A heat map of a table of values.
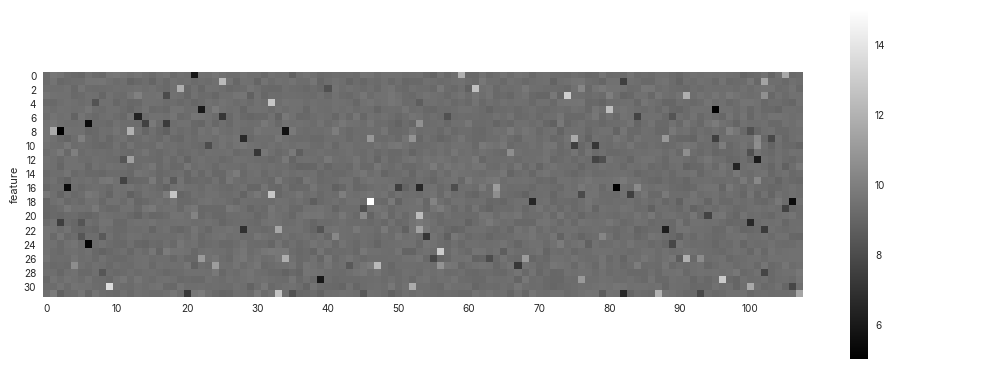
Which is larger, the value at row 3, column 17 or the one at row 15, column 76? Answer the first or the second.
the second
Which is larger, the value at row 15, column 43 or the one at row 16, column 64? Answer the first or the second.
the second
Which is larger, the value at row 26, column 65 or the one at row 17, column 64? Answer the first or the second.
the second
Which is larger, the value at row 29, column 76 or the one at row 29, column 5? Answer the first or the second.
the first
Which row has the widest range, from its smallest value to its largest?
18
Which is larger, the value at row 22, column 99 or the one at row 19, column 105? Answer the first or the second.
the first
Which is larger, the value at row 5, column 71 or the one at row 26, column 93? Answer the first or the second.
the second
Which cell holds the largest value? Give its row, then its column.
18, 46
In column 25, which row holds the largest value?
1
